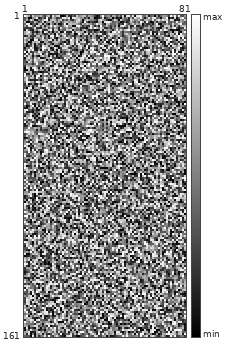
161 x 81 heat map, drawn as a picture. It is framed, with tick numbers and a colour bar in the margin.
Neither half mirrors the other. The values spread evenly over their range. No single row or column stands out from its neighbours. On average the colour sits 50% of the way up the scale. Fine speckle covers the field. There is no seam.
